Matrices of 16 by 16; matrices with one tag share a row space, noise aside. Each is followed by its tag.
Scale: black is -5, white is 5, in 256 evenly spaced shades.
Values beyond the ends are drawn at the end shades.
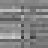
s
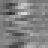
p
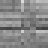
s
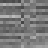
s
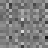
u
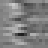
p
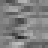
p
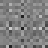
u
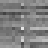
s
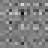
u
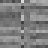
s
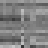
s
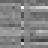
s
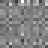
u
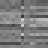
s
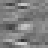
p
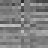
s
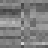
s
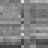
s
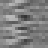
p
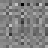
u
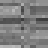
s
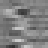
p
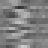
p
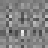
u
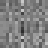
u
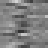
p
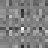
u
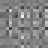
u
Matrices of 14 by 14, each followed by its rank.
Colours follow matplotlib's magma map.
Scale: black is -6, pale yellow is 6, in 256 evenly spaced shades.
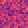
full rank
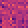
three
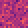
full rank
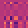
one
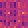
two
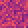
full rank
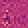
three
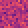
full rank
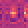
two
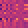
two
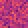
full rank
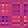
one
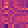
two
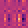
one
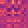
two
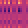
one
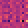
two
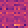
two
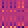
one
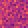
full rank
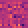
three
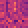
three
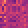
three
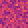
full rank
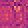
three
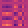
one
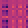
one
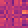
two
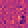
three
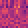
three
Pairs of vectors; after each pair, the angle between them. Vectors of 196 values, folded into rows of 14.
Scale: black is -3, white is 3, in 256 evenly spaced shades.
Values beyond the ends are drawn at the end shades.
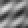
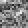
partly opposed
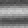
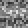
partly aligned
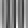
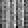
nearly opposite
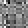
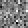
orthogonal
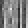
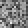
orthogonal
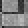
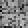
partly aligned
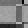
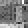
nearly opposite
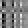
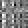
nearly opposite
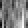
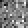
partly aligned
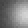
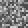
orthogonal
